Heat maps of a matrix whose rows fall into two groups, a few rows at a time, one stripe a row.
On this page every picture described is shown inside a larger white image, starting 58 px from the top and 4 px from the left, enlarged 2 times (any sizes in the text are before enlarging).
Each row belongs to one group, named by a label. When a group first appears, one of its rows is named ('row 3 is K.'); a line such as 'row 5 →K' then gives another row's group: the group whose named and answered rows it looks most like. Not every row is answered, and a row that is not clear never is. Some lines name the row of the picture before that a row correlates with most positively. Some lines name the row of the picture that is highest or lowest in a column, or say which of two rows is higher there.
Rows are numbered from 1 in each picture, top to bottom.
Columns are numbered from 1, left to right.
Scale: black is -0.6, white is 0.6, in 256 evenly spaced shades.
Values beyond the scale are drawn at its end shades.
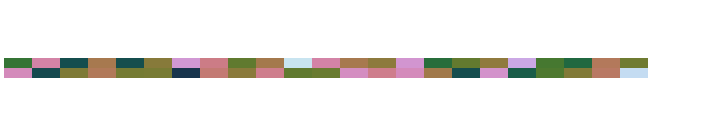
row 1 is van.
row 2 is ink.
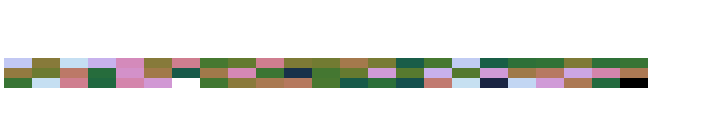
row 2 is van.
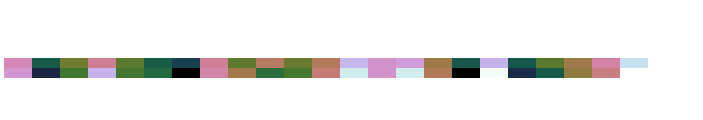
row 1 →ink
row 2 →ink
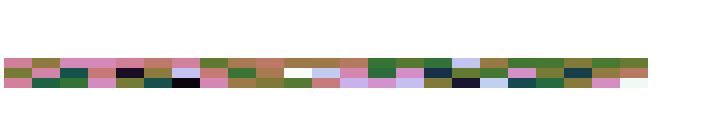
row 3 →ink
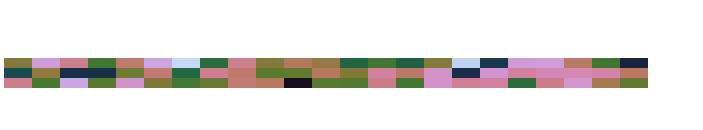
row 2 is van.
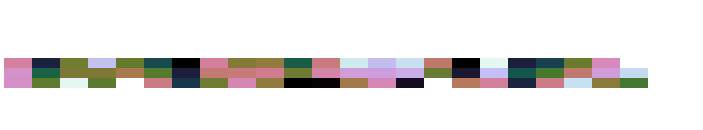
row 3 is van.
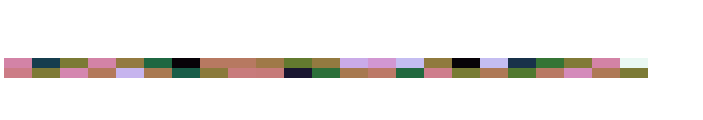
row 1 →ink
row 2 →van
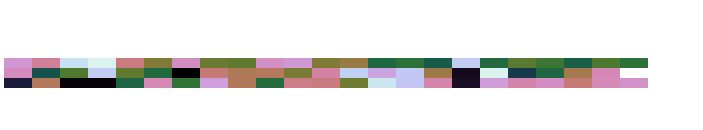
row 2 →ink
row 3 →van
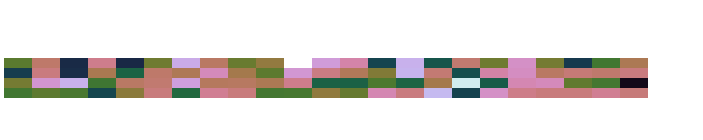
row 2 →van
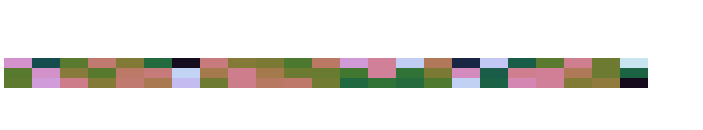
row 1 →ink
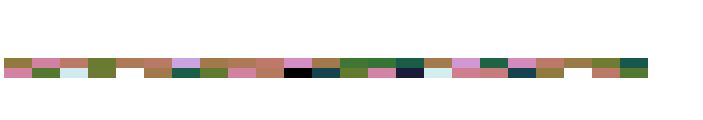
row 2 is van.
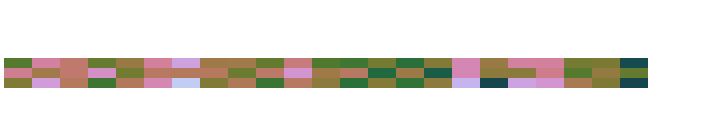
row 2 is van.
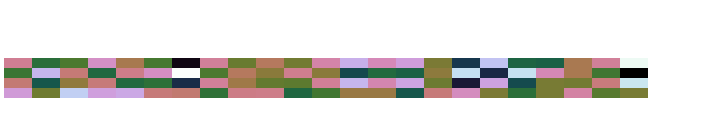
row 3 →ink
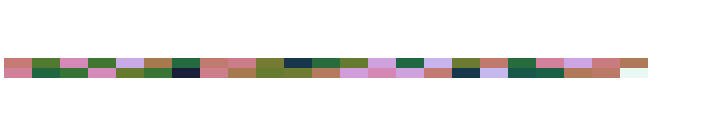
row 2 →ink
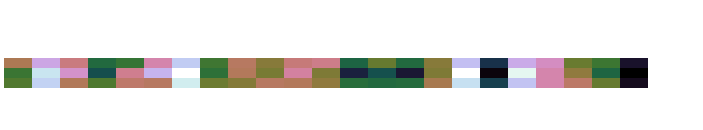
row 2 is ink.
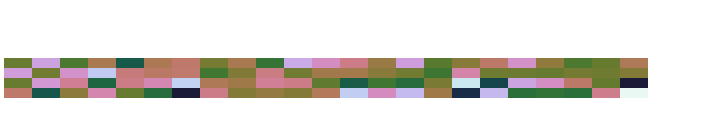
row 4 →ink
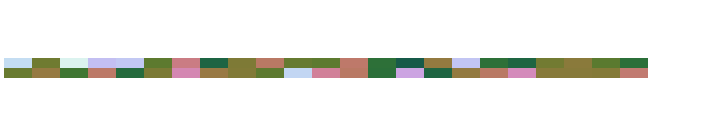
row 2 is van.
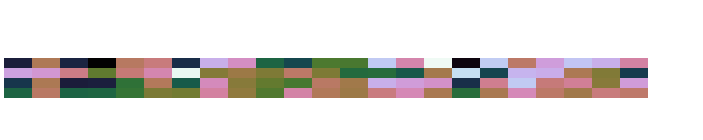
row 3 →van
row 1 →van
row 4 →van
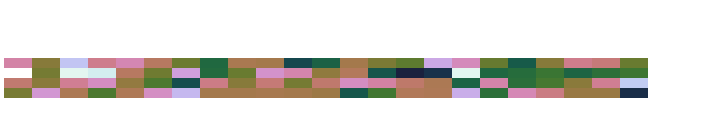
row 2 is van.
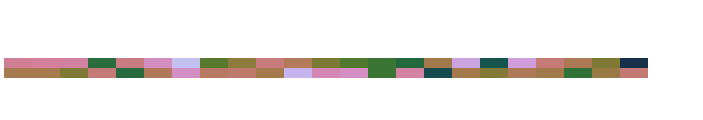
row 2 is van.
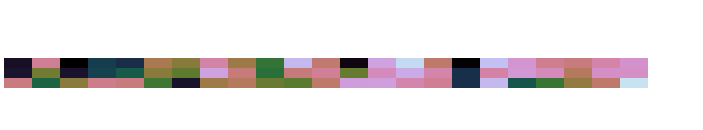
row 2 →van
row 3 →ink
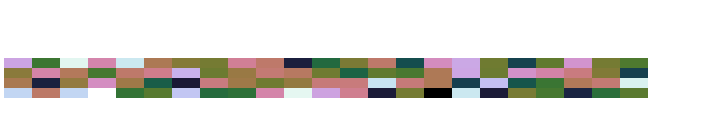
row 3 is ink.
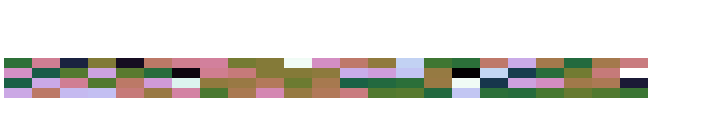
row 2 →ink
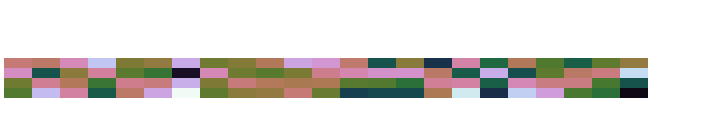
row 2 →ink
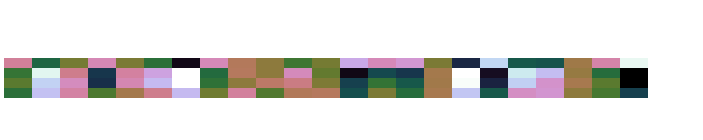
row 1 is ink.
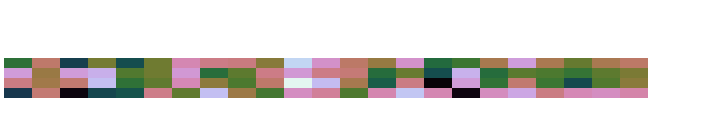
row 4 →van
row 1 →van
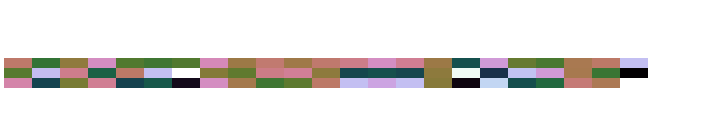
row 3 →ink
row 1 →ink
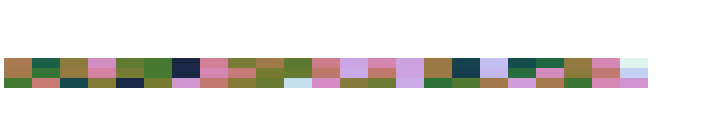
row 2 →ink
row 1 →ink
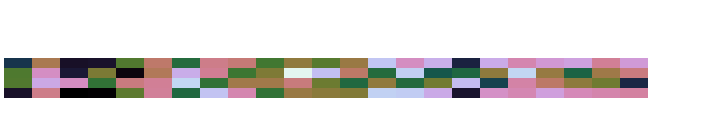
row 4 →van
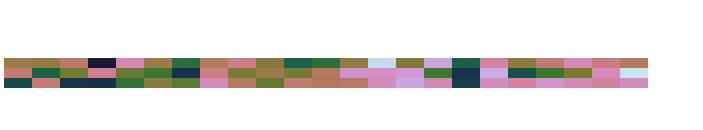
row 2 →ink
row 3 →van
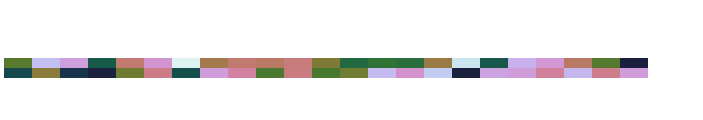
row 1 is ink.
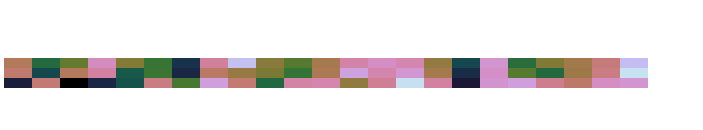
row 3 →van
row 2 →ink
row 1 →ink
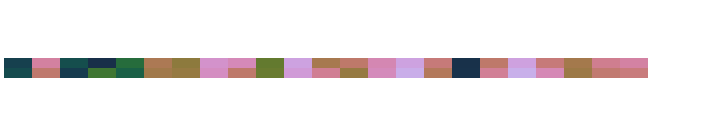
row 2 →van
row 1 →van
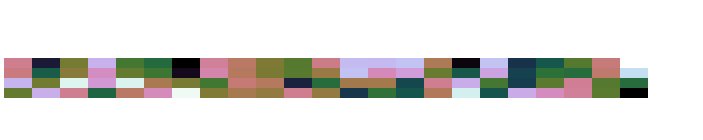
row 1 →ink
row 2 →ink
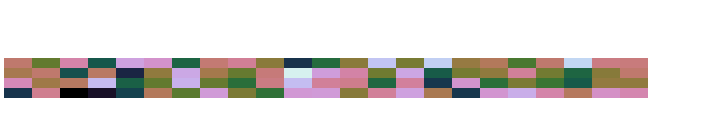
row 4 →van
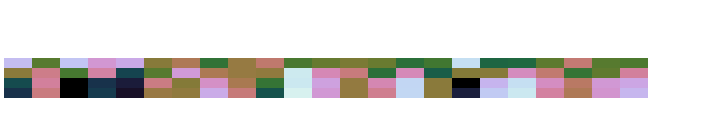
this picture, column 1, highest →1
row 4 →van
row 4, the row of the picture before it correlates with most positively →4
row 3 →van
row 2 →van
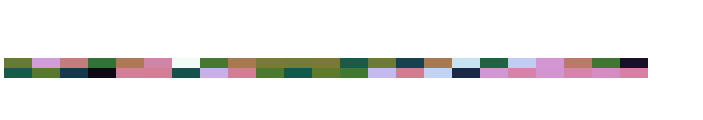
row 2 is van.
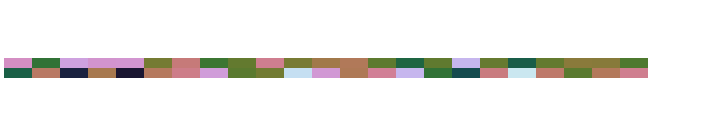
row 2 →van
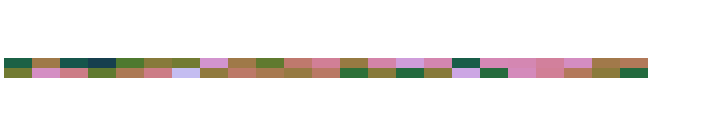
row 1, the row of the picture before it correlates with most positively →2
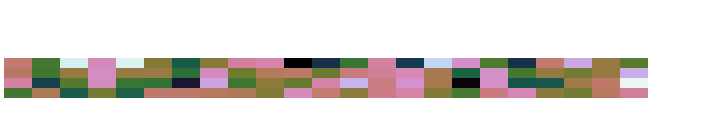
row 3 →ink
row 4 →van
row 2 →ink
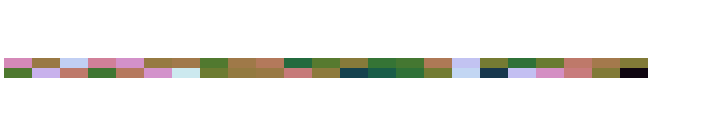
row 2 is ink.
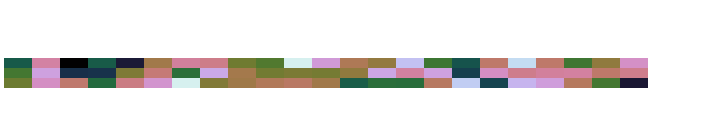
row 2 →van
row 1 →van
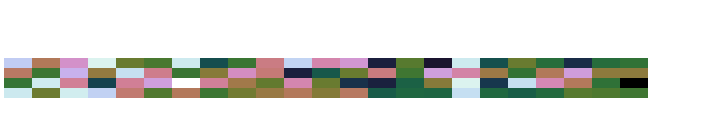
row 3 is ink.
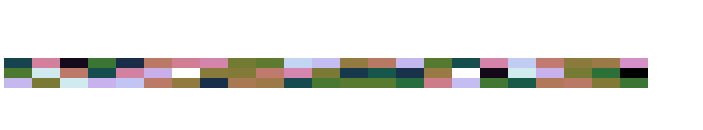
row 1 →van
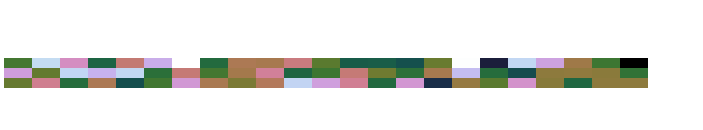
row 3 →van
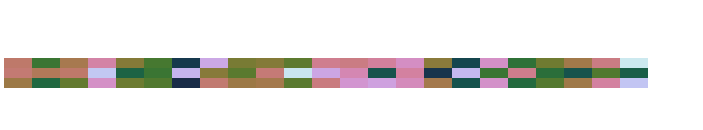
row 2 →van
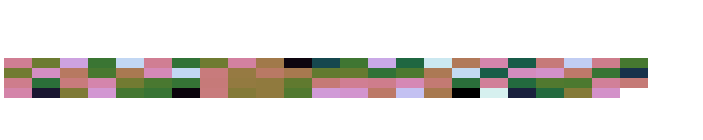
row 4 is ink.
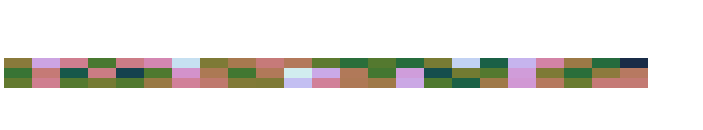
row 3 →van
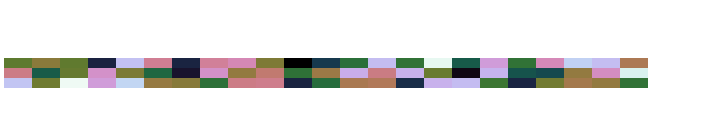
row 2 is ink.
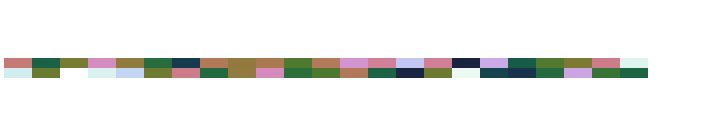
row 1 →ink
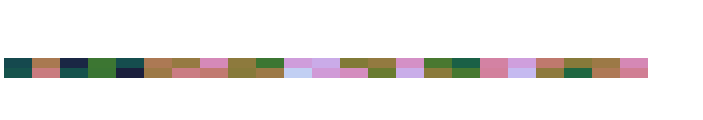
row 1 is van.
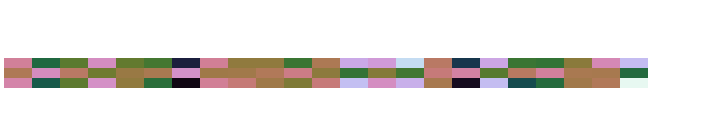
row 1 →ink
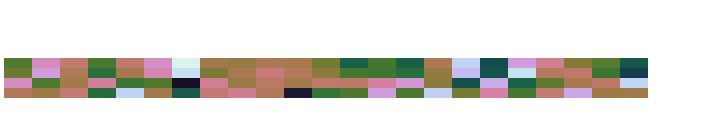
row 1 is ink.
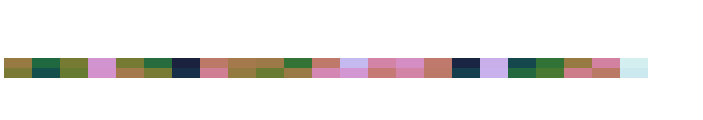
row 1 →ink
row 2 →ink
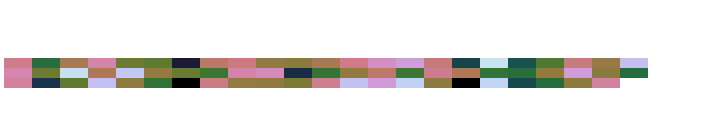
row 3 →ink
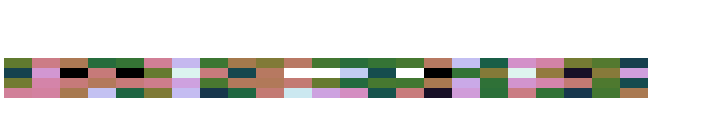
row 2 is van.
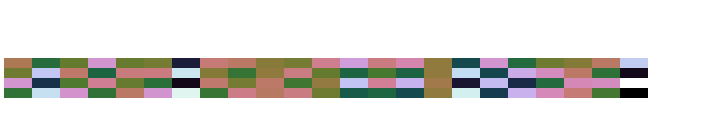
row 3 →ink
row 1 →ink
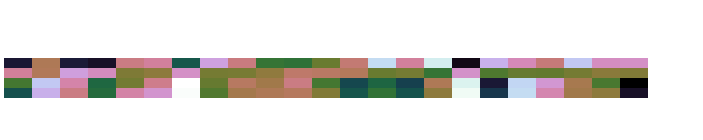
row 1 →van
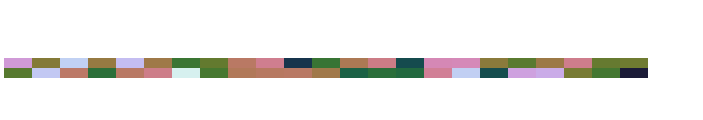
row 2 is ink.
